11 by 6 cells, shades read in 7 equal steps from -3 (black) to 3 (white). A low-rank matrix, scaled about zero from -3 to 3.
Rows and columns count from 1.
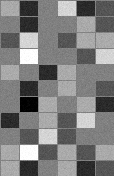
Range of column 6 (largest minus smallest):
4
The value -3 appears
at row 7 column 2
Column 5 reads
-2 1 1 -1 0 0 1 2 0 -1 -2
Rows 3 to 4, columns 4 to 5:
-1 1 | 0 -1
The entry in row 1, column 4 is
2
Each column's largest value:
1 3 2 2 2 2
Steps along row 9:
down up down up same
